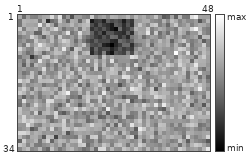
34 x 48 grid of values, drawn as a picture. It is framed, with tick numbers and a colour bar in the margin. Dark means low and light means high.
Ninth with the lowest average: top middle. Stripes: none. Average level on the scale: 60%. Odd patch: lower, in the top middle.
